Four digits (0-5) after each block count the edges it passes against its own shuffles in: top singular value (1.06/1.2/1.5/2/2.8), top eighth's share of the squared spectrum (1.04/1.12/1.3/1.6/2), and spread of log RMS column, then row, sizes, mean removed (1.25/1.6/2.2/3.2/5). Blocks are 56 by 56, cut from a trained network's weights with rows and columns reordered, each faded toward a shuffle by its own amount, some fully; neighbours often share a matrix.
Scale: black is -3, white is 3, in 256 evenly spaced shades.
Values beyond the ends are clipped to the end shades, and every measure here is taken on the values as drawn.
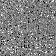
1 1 0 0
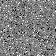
0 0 0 0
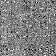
2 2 0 1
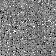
1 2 0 1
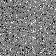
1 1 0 0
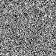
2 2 0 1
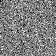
0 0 0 0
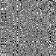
3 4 3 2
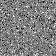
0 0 0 0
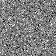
0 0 0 0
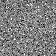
0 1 0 0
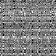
4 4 3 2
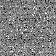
2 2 1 0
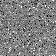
1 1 0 0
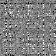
3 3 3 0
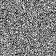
1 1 0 0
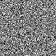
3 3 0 1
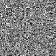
3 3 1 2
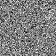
2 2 0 0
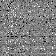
2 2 1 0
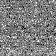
2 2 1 0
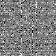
2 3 2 0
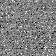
1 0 0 0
